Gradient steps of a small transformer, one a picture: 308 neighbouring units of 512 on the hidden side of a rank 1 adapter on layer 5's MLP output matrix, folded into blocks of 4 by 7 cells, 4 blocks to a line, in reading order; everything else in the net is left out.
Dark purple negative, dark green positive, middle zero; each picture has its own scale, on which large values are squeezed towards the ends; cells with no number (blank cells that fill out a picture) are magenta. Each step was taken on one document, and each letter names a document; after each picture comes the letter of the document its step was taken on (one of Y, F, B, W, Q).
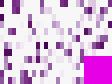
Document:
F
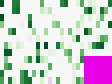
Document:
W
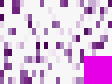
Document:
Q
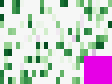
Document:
F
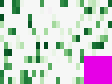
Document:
W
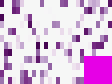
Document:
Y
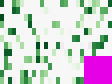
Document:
Y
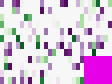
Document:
Y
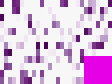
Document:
Q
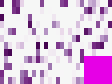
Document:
Q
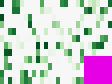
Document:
W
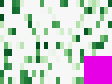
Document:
Y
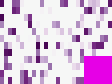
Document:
Y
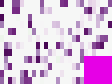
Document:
F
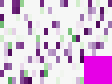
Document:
Q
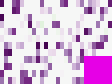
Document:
F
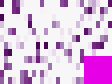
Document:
Q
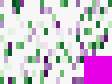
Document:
F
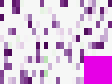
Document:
W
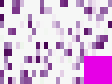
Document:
F
